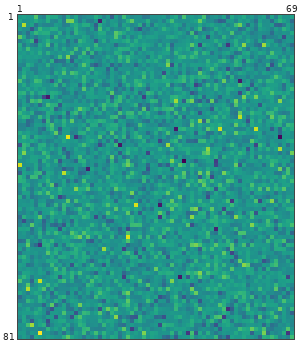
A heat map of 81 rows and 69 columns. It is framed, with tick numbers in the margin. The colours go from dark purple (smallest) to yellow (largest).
No regular stripes run through it. The grain is fine, like static. A few values lie far out on both sides of the bulk. On average the colour sits 50% of the way up the scale. No overall slope runs across the table. No single row or column stands out from its neighbours.
